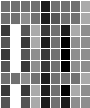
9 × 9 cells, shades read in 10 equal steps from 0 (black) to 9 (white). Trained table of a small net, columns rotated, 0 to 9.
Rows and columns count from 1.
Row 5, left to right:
2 9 3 5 2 4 0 5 5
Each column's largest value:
4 9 5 6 2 4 4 6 6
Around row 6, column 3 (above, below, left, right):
3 5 9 5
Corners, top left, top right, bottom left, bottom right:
4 6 3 5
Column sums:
27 66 29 46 12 35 14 44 48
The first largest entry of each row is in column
9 9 2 2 2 2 9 2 2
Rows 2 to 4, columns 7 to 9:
4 4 6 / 1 6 5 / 0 5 5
